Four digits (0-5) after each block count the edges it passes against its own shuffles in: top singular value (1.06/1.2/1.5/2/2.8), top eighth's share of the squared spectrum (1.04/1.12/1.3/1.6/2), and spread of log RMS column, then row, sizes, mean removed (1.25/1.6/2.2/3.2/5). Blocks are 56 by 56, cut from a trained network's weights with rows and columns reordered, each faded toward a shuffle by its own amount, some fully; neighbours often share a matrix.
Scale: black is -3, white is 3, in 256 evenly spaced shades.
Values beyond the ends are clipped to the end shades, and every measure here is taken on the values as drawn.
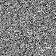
0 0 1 0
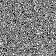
0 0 0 0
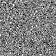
1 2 0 0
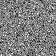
0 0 0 0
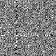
3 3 1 1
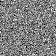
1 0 0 0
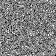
0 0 0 0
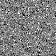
2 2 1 0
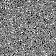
0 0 0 0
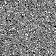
2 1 0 0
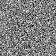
1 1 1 0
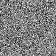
0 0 0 0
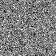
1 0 0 0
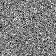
0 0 0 0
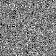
2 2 0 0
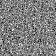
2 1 0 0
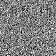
3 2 1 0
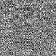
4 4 2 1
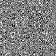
3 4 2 2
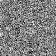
3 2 1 0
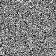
2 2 0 0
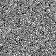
1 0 1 0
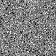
2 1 0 1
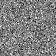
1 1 0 0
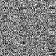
4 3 1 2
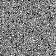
0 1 0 0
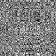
4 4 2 1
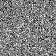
2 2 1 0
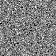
0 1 0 0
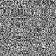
4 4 2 1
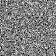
2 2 1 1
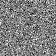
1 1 0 0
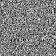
3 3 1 2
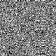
3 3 0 2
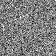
1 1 0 0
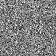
1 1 0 0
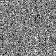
2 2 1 0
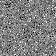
0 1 0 0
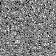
2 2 0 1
